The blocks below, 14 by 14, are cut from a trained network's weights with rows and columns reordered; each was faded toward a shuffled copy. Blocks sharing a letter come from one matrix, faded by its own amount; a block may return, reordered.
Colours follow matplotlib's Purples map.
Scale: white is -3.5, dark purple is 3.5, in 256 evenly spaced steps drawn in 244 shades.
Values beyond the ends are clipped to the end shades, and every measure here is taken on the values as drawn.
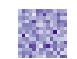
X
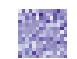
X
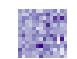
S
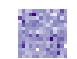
S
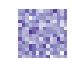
X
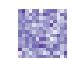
X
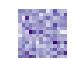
S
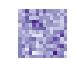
X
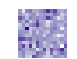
S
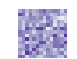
X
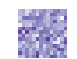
X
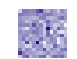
S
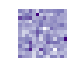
S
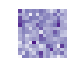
S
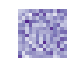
X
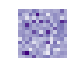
S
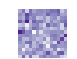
S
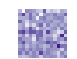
S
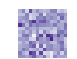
X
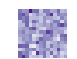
X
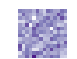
S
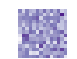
X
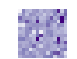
S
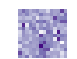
S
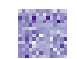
S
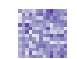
X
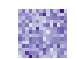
X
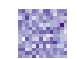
X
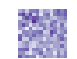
X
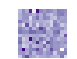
S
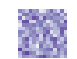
X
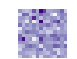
S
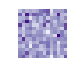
S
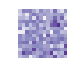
X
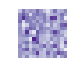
S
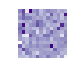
S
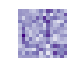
X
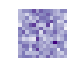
X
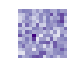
X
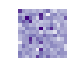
S
